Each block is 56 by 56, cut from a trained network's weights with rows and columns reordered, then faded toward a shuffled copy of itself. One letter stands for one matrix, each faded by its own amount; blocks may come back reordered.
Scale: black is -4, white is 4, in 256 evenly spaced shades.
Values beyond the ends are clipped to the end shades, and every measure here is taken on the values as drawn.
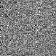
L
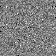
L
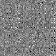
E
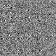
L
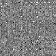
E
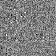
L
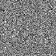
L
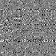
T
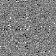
E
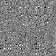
E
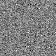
L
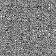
L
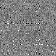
E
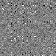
E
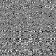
T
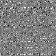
T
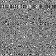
T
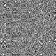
E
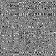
T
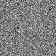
L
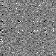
E
